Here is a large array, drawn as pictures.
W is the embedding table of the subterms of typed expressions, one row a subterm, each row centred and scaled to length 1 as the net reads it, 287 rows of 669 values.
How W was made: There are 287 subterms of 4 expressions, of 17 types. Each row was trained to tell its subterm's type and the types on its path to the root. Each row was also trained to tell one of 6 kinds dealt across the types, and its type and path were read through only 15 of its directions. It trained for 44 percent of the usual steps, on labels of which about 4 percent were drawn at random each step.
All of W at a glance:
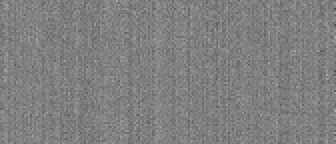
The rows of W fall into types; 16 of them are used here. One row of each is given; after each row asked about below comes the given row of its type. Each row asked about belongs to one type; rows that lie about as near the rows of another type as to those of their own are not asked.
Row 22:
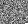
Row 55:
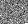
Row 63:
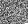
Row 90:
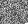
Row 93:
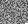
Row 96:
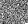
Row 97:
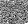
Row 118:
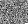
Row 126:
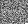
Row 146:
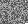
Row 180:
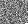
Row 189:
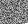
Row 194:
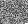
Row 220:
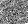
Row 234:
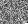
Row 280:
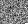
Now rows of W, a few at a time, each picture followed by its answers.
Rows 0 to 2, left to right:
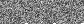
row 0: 180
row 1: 180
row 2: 118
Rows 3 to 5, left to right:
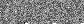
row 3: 22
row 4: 194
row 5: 189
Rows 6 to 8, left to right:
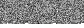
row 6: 194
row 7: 22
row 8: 189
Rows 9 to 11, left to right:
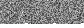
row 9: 189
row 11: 194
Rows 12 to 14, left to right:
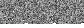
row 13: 97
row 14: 280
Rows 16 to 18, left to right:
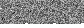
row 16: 63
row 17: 118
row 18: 146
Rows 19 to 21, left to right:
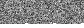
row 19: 180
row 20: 96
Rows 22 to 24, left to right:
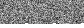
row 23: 280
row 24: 280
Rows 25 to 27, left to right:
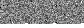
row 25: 280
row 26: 234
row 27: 55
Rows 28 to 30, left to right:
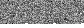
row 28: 118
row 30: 126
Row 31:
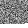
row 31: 97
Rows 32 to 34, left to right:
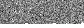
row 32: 22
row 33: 234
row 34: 93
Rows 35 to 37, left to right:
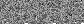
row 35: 97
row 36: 189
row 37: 194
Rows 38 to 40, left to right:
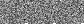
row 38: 234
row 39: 234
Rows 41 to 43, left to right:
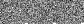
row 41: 63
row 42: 90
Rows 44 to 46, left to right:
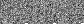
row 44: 280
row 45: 180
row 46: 280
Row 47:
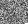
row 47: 90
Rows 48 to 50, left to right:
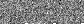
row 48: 180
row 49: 220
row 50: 118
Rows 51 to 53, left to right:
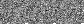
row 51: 126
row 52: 22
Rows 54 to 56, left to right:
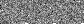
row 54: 63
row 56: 180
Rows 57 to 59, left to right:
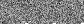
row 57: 126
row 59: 90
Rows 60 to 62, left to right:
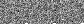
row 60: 63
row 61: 97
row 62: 194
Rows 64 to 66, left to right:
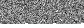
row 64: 126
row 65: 55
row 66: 220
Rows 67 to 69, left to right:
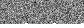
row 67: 234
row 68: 97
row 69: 90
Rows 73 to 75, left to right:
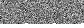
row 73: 96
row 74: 180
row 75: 63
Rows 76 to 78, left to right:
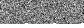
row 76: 280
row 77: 220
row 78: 22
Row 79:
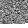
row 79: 96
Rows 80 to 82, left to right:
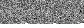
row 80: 126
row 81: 126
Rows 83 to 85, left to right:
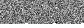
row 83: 220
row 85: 126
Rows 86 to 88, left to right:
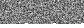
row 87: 280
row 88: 146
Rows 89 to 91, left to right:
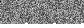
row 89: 220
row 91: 126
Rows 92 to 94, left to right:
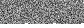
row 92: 194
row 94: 189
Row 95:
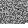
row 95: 194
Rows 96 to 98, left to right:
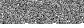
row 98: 55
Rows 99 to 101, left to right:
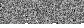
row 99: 180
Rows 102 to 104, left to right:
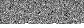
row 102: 55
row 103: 55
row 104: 55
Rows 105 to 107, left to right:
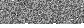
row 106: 189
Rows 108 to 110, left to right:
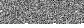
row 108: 118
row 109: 234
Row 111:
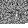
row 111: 118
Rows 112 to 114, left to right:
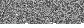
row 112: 93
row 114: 194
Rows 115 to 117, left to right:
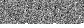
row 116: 63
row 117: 90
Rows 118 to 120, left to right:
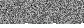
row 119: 189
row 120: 93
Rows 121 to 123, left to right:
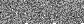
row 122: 90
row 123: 180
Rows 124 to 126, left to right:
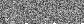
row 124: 96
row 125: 146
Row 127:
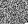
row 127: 90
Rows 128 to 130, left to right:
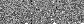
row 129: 146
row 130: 280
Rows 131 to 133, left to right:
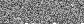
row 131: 146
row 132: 220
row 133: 126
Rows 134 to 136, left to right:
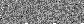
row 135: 234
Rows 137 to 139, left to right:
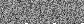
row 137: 126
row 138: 194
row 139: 118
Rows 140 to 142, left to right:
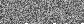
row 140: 118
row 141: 220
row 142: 194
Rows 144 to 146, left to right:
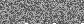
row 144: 194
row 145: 280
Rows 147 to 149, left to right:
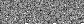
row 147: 55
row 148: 220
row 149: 280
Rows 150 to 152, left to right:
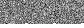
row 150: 96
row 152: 118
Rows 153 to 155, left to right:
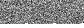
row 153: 118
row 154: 234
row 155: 280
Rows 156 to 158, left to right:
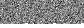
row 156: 220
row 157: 93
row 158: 126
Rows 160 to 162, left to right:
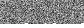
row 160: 97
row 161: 180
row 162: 118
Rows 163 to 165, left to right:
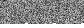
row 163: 90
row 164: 118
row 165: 63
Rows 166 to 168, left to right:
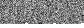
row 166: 22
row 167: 180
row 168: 234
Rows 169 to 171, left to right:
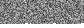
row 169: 93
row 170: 180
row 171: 189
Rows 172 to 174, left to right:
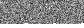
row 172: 96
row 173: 55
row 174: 93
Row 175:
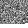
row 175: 220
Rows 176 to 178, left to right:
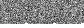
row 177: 22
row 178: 126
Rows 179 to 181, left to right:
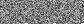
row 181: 189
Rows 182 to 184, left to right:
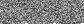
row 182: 126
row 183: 93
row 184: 189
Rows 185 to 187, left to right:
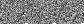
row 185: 55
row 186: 90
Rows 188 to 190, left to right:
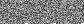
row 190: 93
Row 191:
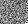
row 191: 55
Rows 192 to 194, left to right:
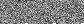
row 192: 55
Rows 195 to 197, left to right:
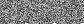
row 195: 96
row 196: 280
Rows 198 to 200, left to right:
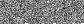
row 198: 189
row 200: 220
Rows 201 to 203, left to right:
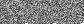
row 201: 234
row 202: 118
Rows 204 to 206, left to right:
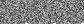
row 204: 93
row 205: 220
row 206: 93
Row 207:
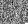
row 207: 220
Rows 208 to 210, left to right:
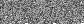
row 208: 194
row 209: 126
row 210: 55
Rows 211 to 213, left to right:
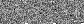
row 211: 126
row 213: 234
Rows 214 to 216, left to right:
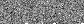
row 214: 90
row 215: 22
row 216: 146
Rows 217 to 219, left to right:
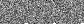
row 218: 55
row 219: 90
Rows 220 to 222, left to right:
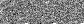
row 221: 22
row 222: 194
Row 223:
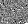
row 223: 280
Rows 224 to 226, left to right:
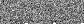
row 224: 280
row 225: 194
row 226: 234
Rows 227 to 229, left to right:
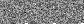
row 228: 63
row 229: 97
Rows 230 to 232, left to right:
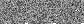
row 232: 180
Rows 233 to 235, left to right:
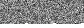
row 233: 118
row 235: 55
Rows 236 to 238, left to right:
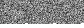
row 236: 63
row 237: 93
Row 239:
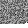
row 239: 118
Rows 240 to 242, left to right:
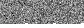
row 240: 118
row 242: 90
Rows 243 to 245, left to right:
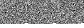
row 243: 234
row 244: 96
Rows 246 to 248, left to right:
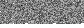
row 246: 63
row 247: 90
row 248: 146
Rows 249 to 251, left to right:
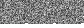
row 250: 180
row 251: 118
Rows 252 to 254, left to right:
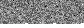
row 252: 126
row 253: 93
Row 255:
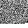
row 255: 189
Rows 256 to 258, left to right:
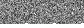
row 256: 146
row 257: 63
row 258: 180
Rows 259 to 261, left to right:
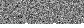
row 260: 63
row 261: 55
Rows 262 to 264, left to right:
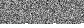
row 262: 189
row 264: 280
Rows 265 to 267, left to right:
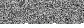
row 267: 194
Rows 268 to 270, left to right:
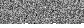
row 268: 126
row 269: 118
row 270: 189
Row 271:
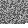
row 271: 189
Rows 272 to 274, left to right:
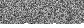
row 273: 126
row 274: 90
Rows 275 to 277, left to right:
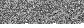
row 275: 93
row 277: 194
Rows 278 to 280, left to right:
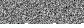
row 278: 90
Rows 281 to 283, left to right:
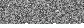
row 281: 22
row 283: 280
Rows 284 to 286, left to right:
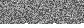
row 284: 180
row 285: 93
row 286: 280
